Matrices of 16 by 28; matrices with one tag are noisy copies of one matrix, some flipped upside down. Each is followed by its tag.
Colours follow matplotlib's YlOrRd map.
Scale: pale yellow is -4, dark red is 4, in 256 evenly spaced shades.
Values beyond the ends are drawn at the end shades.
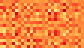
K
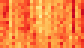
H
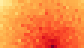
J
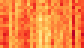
H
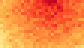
J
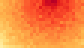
J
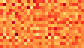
K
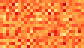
K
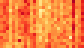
H
